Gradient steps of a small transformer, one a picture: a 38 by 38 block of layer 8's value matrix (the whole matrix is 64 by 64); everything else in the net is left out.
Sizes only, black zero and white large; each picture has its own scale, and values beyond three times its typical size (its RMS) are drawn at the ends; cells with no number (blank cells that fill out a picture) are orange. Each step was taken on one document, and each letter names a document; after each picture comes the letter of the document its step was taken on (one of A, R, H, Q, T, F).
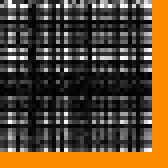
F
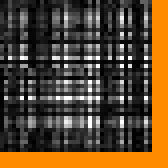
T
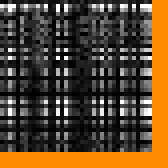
F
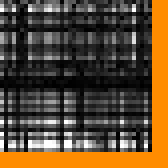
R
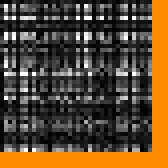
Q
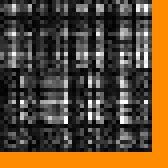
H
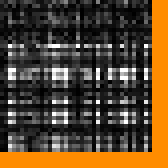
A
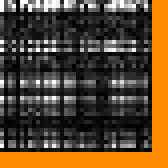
R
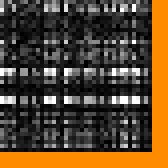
R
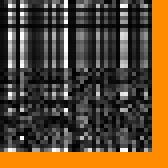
H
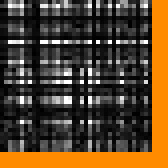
H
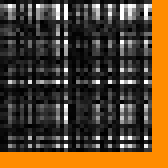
F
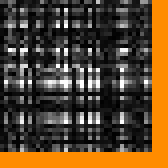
T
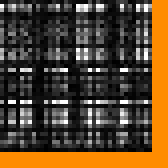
A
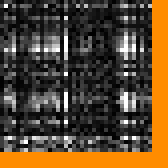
Q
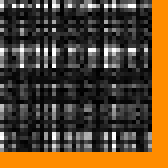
R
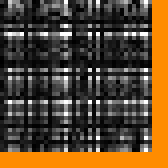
A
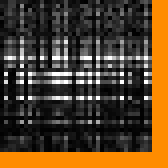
T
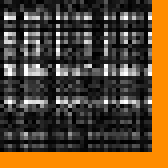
Q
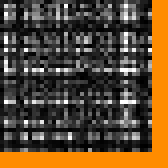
Q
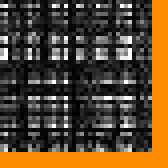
H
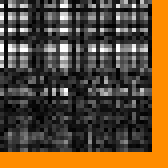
H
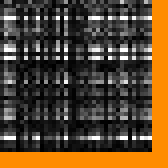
F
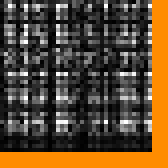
Q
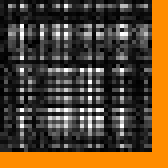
T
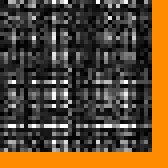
A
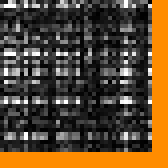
Q
